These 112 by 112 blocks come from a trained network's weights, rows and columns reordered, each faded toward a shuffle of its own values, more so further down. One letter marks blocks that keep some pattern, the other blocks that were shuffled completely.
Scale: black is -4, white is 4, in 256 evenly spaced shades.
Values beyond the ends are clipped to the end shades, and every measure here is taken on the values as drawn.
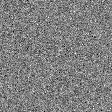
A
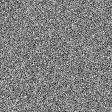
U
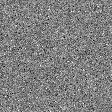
U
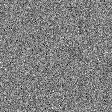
A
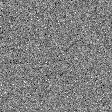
U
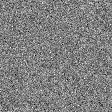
U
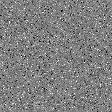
A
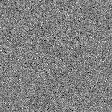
A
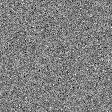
U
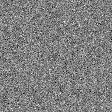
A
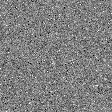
U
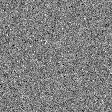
U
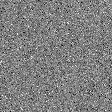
U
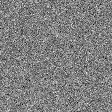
U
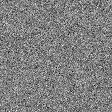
U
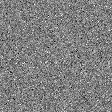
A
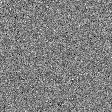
U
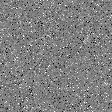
U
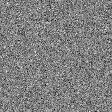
A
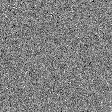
A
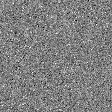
U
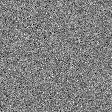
U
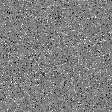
A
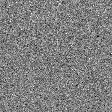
U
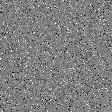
U
